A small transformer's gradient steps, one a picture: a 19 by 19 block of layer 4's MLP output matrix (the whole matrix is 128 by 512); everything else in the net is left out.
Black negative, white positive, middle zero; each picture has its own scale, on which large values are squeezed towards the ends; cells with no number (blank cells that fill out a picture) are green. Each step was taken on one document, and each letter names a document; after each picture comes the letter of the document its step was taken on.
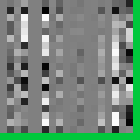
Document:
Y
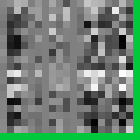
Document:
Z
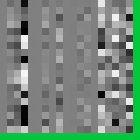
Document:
Y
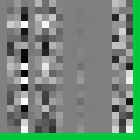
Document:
Y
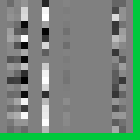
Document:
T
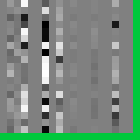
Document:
T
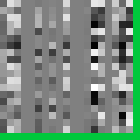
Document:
Z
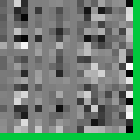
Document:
Z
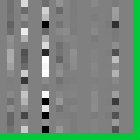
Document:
T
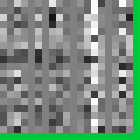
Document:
Z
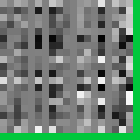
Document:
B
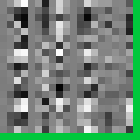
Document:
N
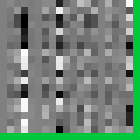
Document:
N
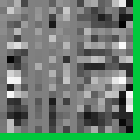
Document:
Z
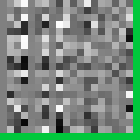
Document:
N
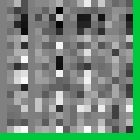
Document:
N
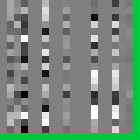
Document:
T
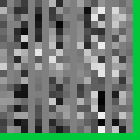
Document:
B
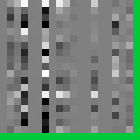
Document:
T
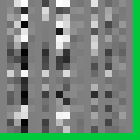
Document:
N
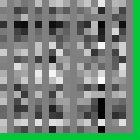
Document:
B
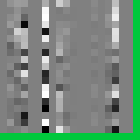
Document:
T
